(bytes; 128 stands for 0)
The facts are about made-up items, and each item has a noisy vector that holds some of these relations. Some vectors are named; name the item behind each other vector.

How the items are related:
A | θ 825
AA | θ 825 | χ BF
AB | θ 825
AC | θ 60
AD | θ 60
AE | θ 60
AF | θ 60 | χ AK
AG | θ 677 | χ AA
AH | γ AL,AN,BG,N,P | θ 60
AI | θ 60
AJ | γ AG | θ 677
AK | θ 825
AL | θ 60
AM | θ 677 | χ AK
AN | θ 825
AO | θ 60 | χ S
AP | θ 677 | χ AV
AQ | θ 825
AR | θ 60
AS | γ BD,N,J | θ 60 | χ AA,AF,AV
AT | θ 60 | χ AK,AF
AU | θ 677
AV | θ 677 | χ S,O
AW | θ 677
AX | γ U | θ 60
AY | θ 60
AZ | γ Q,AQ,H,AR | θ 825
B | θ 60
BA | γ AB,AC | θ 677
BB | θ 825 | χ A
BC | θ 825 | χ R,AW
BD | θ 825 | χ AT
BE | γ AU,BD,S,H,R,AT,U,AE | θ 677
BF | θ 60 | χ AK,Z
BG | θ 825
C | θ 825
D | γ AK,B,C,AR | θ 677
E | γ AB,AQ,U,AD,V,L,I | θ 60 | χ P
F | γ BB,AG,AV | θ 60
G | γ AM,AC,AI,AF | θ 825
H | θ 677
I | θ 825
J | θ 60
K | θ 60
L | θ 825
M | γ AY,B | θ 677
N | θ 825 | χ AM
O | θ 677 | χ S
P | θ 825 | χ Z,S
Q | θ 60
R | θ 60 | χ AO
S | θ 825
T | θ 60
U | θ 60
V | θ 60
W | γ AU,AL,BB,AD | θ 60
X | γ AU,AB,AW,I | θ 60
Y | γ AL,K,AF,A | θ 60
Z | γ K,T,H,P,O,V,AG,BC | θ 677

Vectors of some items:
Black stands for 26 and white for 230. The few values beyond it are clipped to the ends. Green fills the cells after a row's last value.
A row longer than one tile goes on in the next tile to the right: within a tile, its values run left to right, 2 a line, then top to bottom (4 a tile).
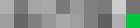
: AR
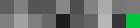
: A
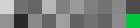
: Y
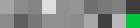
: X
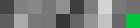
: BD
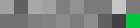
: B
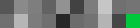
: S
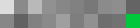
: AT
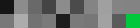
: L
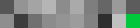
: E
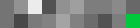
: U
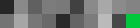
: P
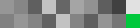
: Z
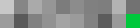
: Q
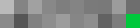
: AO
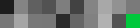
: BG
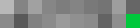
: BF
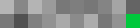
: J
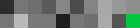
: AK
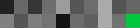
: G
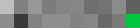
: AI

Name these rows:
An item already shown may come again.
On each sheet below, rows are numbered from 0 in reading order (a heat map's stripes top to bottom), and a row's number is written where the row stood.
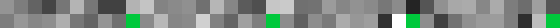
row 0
AM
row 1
H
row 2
W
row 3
E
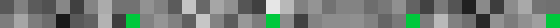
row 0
A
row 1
Z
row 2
AI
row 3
BB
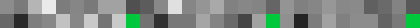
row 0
AS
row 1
AX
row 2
AC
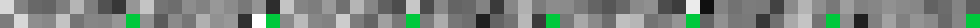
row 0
AU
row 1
W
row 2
H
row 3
BC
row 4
AG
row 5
N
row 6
AC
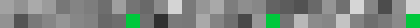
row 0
V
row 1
AX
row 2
D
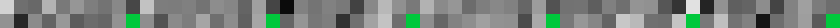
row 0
Y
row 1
AL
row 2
N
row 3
AD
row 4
AJ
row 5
I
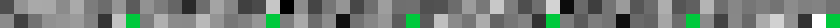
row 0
E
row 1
AV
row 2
AB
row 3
M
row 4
G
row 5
F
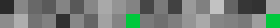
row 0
AQ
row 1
BA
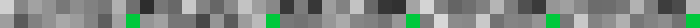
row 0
Q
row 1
AZ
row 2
BA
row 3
AU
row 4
AW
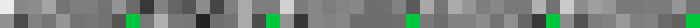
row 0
K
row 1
AA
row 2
AF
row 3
AY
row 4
T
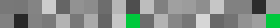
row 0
AH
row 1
BE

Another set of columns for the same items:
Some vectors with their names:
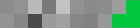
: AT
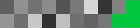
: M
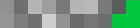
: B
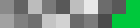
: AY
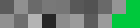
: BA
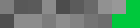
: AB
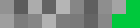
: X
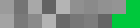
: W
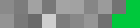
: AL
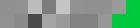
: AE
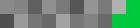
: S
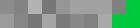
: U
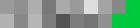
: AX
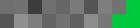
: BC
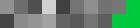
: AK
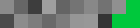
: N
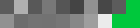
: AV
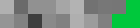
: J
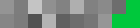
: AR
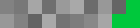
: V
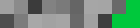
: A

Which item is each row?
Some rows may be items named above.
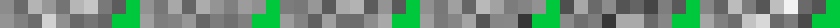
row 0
B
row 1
E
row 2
T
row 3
AH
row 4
AM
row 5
AY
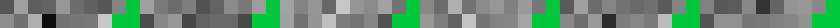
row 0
Z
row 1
AZ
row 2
Y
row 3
AD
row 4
AP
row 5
L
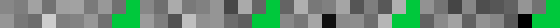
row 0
AL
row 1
AC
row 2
BE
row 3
G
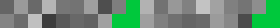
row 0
D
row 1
AS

